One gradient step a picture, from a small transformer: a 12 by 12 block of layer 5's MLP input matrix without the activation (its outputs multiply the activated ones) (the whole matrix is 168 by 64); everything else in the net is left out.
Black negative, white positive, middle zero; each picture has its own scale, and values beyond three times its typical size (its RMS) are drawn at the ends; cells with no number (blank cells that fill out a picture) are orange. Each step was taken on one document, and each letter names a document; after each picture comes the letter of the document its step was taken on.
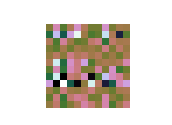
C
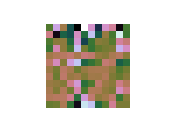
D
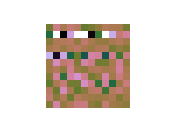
C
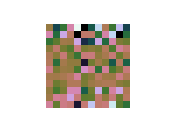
D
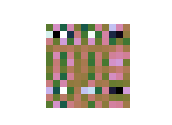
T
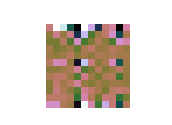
D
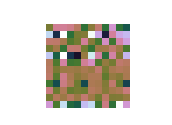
C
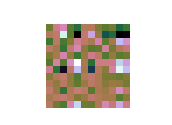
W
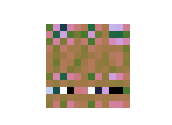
T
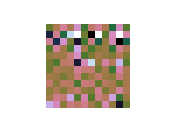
D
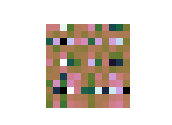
T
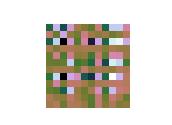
T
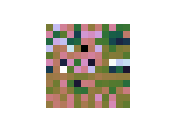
W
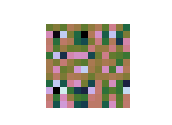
C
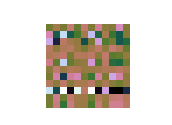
T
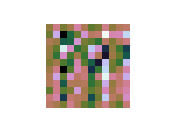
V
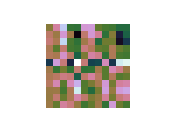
W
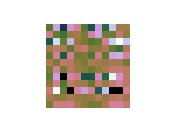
T
